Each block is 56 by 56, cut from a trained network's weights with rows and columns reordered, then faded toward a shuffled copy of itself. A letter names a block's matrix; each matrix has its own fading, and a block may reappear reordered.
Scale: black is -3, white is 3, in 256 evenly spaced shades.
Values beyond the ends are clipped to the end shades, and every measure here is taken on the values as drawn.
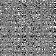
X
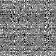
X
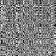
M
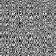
M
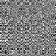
M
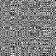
M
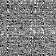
X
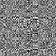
M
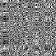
M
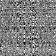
X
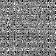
X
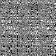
X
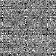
X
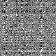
X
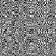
M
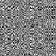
M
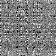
X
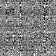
X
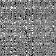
X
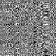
M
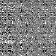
X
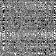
X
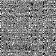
X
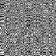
M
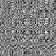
M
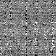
X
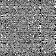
X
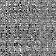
X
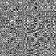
M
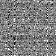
X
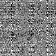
X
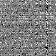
X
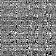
X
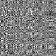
M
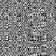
M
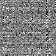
X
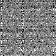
X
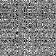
X
